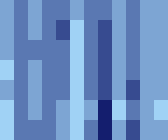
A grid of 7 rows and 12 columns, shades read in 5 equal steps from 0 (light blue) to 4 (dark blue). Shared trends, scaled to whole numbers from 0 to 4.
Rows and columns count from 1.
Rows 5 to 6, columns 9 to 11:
1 3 1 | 0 2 1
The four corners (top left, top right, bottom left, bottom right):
1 1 0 1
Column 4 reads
2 2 2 2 2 2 2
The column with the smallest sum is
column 6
